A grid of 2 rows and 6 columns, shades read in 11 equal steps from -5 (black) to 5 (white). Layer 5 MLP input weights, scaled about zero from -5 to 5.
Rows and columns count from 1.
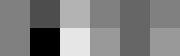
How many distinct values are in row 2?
5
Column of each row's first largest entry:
3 3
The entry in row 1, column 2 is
-2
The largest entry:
4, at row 2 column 3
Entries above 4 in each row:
0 0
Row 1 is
0 -2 2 0 -1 0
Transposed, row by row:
0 0 / -2 -5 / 2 4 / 0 1 / -1 -1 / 0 1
